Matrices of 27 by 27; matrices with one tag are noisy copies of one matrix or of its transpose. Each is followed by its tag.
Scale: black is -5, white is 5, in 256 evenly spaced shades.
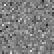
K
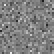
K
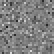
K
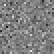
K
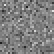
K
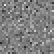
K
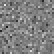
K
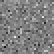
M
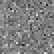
M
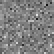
M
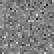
M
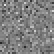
K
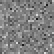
M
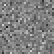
K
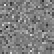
K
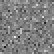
M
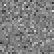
K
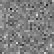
M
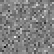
M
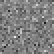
M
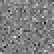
M
